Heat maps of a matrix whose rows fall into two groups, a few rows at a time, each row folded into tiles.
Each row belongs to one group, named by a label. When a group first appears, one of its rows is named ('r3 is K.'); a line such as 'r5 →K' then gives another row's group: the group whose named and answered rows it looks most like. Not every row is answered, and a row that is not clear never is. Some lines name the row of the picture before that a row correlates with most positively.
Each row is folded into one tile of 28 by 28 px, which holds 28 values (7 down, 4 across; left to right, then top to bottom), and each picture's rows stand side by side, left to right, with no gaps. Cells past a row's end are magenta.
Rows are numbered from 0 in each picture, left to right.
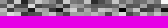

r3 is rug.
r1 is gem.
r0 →rug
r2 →gem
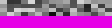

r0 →rug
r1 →rug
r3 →gem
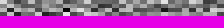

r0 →rug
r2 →rug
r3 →rug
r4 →gem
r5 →gem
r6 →gem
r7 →rug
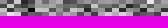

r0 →rug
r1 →gem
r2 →rug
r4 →rug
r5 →gem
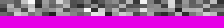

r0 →gem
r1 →rug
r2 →rug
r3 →rug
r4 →rug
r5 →rug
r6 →rug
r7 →rug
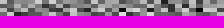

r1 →gem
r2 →gem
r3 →gem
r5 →rug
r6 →gem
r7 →gem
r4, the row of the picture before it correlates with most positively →6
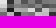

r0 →rug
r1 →rug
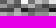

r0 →gem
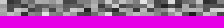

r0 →rug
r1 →gem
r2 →rug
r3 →gem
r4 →gem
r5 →rug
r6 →rug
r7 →rug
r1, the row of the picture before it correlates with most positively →0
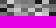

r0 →gem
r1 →rug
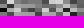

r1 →gem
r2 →rug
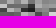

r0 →gem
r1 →gem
